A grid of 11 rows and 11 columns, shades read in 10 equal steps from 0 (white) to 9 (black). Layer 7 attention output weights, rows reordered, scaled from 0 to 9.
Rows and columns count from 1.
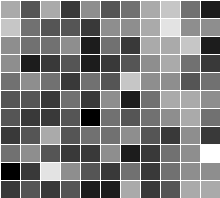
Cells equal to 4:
23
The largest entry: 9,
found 2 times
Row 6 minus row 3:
2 1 2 1 -1 -1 1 2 0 1 -4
